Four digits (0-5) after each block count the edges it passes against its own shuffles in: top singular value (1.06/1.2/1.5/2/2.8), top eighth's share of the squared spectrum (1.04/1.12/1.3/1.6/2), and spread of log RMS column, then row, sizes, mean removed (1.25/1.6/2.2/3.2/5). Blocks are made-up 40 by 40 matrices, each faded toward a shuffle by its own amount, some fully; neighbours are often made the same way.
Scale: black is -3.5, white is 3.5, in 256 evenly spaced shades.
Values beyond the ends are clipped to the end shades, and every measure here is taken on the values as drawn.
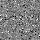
2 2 0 1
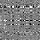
4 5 2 3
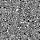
0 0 0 0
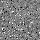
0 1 0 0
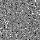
0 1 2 0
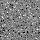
0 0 0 0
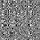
3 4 2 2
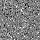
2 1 0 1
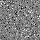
0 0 0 0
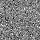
0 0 0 0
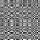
4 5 3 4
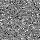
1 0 0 0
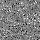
0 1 0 0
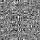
3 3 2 1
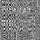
4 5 3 2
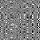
4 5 3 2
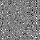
3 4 2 1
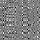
4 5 3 2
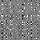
4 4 3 2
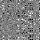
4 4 2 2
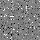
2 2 1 1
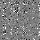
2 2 2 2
